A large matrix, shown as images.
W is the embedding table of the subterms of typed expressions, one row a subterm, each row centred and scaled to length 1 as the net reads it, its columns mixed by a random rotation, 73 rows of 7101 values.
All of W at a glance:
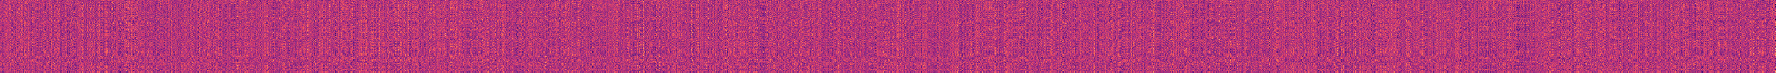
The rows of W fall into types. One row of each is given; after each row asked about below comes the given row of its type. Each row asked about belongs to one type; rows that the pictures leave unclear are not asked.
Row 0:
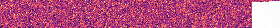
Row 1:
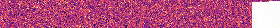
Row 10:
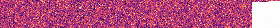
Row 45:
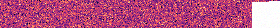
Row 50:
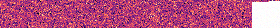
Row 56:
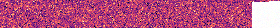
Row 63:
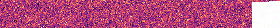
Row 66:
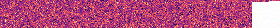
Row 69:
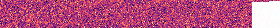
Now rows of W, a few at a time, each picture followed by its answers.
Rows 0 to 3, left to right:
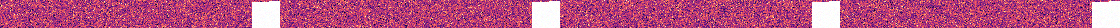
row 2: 69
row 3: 1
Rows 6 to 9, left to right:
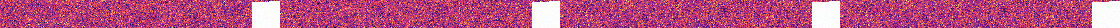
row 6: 63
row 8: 69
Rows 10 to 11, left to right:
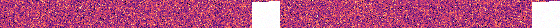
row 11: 45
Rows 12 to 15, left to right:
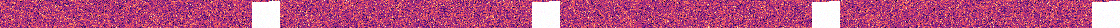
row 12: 50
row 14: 63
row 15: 69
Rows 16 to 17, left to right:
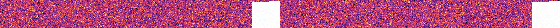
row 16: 56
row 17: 45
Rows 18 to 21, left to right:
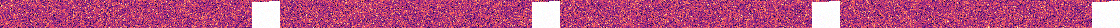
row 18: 0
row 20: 63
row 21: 63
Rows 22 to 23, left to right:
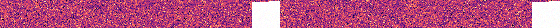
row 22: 1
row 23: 50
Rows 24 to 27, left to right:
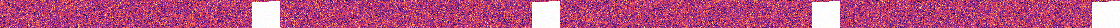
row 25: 66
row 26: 69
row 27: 10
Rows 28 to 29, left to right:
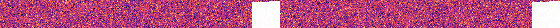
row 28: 45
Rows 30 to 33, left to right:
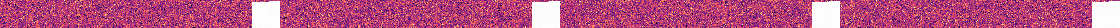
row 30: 69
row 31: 66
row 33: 0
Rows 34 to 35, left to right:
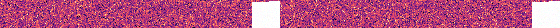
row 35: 0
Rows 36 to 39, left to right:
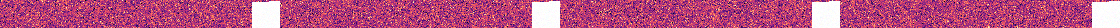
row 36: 10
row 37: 0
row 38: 50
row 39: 63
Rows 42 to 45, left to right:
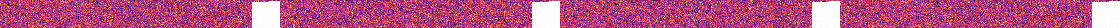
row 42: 45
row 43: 66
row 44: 10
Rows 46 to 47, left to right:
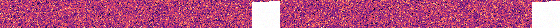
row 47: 63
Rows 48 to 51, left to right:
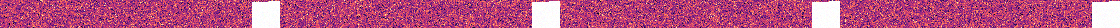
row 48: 10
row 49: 69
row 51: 66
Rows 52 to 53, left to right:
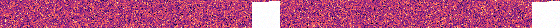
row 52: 66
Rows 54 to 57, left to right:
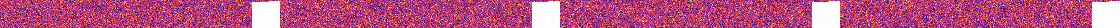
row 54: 1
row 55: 1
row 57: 69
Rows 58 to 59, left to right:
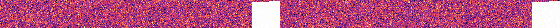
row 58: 69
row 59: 45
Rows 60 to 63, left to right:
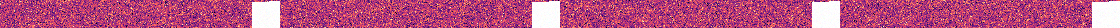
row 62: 56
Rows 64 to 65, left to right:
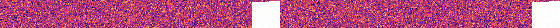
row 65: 56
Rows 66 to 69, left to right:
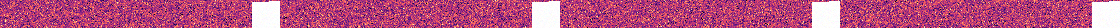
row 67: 66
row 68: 56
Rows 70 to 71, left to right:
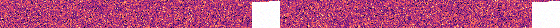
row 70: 1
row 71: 66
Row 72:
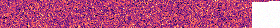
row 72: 66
